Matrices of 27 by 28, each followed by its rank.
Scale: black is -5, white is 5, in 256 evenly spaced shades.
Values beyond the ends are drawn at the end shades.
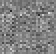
five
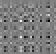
two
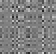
two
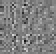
five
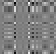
one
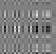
one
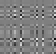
one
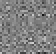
five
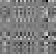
two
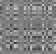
two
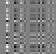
one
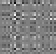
two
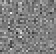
five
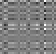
one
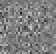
five
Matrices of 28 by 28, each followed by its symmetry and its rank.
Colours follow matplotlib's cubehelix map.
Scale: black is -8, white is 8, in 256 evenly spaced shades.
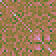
symmetric, rank five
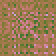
symmetric, rank three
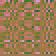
neither, rank two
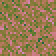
symmetric, full rank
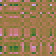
neither, rank two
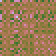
symmetric, rank three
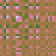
symmetric, rank two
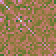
symmetric, rank five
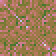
symmetric, rank five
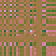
symmetric, rank two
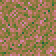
symmetric, full rank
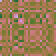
symmetric, rank two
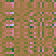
neither, rank two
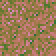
symmetric, full rank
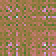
symmetric, rank three
